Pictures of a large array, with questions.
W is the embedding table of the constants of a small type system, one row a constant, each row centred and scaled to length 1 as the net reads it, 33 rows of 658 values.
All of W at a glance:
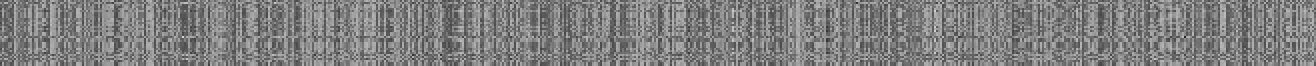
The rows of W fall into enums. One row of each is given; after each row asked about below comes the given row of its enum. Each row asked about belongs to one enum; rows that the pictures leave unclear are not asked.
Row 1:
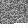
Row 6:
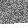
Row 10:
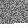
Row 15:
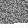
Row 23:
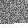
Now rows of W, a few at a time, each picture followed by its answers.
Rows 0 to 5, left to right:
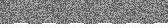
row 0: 23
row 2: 10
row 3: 23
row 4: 6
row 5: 15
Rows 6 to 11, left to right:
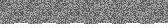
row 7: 6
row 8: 6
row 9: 23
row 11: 6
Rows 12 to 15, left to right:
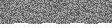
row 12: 10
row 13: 15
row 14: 6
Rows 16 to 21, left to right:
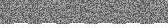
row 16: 10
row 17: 10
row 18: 1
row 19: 15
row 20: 15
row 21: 23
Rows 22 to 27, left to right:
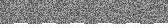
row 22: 23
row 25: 10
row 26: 15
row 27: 1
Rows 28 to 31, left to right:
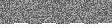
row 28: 10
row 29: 1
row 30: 23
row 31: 6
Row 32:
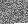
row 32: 6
